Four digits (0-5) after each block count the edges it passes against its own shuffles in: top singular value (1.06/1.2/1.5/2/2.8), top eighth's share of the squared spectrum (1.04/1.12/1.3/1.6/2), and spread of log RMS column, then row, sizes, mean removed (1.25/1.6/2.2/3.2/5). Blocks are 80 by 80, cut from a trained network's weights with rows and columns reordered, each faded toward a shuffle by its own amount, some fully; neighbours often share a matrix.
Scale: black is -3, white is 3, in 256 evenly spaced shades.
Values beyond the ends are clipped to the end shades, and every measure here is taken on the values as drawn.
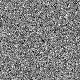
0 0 0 0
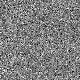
0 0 0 0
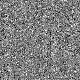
1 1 0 0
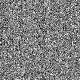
1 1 0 1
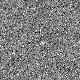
0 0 0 0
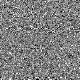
2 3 0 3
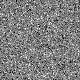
0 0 0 0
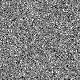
1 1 0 0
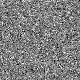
2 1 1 0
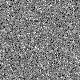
0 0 0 0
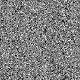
2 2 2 0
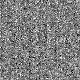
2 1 0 1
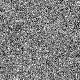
1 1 0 0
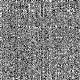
3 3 0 3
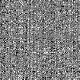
3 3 1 3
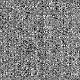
2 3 0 3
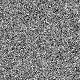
1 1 0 0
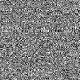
3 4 1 3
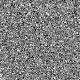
1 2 0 2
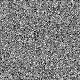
1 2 0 0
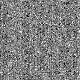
2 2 0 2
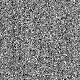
1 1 0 0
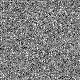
0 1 0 0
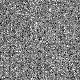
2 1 0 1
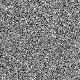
0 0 0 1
